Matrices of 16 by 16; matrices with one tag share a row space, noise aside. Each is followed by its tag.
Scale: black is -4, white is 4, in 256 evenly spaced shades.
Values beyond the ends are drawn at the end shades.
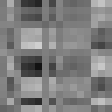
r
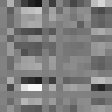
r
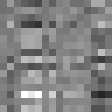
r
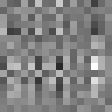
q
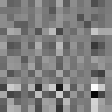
q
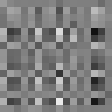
q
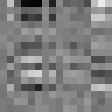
r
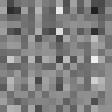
q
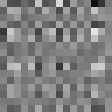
q
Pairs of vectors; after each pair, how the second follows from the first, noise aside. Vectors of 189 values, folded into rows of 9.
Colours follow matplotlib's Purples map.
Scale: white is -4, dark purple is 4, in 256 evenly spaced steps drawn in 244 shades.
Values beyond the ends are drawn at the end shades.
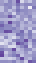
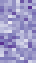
negated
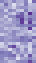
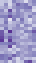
wrapped around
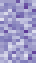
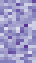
wrapped around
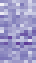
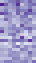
negated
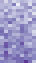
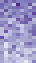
negated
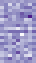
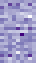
negated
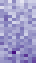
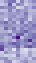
wrapped around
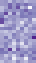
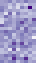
negated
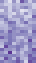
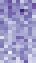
negated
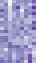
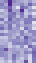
negated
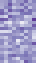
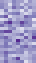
negated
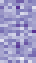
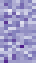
wrapped around
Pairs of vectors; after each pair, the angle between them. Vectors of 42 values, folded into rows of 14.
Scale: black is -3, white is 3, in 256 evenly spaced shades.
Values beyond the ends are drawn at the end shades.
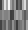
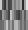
partly opposed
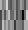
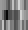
orthogonal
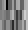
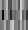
partly opposed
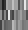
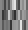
partly aligned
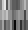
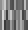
partly aligned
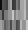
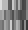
nearly opposite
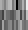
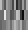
partly aligned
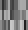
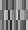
orthogonal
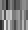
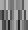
partly opposed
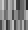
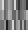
nearly parallel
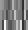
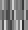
nearly parallel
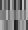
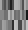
partly opposed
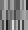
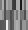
partly opposed
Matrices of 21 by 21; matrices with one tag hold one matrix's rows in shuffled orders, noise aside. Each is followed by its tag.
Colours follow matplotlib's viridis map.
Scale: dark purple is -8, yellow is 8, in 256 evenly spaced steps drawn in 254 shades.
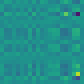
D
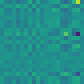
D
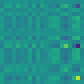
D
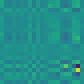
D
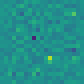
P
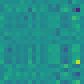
D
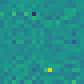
P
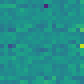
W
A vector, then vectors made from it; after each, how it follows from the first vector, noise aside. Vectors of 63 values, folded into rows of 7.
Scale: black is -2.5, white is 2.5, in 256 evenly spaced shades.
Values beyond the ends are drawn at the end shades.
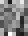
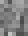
shrunk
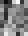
reversed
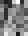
reversed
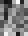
reversed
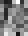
reversed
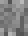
shrunk
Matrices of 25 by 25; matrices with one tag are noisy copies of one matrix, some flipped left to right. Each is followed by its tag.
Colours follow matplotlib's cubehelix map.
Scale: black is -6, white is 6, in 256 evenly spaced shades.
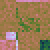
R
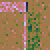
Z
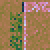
Z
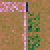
Z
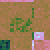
R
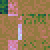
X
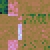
X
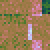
X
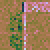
Z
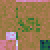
R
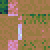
X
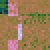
X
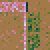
Z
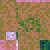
R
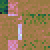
X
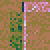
Z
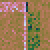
Z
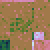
R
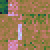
X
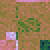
R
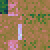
X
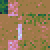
X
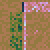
Z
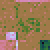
R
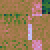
X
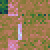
X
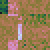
X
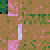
X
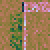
Z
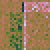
Z
